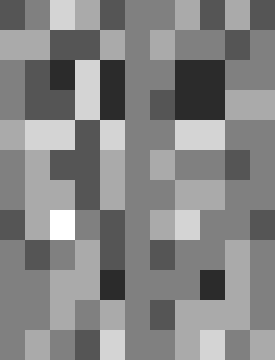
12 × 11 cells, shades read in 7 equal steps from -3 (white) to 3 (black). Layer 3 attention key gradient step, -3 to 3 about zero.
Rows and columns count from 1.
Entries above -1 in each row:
7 7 10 8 5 8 6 7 9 8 6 6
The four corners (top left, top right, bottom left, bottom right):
1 1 0 -1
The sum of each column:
0 -4 -5 -2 1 0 0 -4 1 -3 0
